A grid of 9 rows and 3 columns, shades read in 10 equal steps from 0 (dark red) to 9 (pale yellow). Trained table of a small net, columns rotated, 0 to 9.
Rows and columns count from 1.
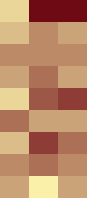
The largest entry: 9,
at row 9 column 2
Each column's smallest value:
4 0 0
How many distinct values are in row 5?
3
